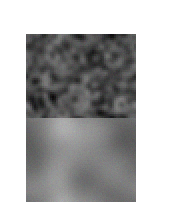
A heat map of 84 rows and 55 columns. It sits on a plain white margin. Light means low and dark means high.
The table splits into 2 rows of 1 panel. Panel 1,1: high, blotchy. Panel 2,1: middling, smooth.
